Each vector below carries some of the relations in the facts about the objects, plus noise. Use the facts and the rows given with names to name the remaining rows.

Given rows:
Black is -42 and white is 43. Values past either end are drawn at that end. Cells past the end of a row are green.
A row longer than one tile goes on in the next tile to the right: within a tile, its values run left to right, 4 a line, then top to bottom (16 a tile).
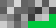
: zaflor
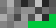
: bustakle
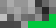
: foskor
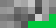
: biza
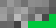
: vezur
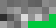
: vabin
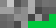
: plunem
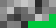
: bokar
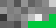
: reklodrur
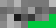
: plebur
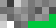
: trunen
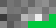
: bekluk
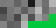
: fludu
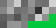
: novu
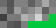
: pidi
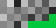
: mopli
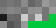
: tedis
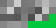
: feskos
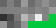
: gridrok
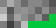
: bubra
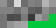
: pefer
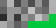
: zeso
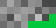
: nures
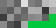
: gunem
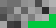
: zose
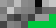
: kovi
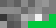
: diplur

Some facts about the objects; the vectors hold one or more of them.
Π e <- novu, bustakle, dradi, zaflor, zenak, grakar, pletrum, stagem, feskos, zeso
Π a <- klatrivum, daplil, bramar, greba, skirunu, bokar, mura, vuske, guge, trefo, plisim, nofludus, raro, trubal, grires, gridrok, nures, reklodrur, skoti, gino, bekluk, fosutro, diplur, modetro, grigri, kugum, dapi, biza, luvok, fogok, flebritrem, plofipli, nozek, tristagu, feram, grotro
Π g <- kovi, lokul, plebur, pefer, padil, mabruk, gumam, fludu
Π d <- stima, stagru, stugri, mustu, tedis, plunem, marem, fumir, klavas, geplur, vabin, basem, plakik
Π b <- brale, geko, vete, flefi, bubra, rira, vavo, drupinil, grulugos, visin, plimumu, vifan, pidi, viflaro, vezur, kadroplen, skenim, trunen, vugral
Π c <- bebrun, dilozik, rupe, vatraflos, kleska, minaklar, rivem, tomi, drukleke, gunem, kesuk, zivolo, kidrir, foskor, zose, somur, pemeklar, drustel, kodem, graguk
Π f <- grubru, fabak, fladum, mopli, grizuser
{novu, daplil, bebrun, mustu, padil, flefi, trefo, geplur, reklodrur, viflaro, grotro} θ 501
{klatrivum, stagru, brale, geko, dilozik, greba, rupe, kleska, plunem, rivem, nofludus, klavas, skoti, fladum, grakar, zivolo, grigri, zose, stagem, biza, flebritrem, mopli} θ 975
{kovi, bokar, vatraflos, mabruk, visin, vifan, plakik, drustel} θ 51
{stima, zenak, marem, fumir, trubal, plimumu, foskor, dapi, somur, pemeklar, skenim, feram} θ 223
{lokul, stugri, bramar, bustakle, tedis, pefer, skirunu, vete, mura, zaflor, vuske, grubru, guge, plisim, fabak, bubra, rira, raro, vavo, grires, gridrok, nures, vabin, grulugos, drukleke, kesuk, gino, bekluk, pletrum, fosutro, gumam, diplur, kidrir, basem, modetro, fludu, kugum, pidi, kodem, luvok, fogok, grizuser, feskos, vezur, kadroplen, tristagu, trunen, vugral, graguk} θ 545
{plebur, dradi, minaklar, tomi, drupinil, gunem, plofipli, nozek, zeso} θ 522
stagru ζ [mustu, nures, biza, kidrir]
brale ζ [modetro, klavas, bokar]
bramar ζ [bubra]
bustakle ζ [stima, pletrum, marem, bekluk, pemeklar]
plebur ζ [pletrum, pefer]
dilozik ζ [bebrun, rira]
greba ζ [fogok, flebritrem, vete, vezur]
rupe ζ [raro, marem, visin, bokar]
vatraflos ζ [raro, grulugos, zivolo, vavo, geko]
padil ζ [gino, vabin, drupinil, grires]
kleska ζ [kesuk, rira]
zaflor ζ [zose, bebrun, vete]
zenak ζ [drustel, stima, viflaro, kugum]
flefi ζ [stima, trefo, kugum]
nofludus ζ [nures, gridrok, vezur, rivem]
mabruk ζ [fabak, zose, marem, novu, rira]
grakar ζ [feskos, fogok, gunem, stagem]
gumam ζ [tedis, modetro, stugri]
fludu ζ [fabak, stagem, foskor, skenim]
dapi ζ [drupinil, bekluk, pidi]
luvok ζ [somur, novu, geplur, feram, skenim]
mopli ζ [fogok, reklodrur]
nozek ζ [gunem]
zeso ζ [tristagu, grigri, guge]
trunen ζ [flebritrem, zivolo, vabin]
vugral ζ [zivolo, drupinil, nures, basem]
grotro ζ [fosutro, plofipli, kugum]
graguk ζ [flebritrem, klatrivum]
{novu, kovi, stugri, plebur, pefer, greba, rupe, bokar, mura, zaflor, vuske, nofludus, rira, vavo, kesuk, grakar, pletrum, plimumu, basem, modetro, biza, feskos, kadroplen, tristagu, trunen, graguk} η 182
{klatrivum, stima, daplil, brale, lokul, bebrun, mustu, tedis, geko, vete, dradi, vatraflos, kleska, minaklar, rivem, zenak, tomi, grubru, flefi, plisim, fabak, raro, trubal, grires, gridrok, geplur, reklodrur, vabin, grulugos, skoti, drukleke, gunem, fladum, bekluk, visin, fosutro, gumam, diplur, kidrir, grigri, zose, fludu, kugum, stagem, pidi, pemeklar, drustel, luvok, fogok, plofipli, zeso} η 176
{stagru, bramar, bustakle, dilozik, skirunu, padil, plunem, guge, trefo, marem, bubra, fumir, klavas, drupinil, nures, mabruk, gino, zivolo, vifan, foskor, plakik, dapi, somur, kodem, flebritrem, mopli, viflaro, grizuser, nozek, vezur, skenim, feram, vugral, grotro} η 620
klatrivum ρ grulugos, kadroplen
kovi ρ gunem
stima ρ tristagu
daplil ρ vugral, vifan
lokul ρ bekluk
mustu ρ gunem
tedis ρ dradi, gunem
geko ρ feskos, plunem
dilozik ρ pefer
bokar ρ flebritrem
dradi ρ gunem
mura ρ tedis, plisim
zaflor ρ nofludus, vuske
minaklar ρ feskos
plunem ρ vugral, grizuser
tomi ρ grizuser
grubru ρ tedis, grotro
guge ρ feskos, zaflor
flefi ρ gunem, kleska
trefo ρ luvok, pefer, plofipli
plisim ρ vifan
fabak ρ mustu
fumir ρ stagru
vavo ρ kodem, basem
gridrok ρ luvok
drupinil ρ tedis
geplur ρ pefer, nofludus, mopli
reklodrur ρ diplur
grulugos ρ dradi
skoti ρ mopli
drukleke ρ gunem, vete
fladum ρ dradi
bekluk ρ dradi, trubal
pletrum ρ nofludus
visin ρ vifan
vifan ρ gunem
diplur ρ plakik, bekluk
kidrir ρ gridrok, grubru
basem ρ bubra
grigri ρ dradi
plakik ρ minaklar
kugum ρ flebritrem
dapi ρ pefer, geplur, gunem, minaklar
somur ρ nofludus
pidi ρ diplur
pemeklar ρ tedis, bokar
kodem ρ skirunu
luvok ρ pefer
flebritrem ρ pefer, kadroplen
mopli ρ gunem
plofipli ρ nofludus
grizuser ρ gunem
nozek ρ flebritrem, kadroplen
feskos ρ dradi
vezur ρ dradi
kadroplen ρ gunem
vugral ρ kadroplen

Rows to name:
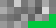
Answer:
basem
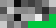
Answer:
zenak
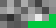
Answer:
trubal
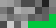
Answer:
padil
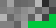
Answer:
bramar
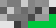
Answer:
greba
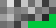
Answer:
nozek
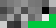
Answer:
kleska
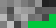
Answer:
vugral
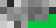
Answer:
graguk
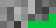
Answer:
zivolo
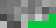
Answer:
vete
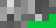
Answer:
feram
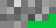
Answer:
stugri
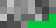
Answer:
skenim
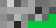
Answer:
flebritrem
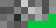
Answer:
brale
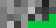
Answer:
stagru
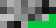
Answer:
dilozik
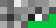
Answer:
tristagu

